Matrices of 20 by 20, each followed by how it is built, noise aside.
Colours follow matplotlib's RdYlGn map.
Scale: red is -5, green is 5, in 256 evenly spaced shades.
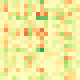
low rank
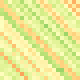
Toeplitz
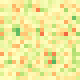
low rank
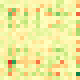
low rank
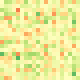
low rank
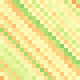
Toeplitz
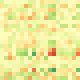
low rank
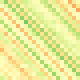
Toeplitz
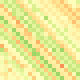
Toeplitz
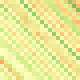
Toeplitz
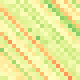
Toeplitz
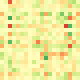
low rank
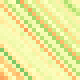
Toeplitz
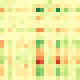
low rank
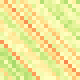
Toeplitz
